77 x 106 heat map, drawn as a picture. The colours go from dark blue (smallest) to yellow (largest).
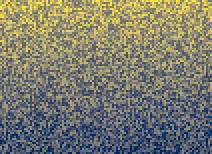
Slope: up to the top. Average level on the scale: 50%. Grain: fine.
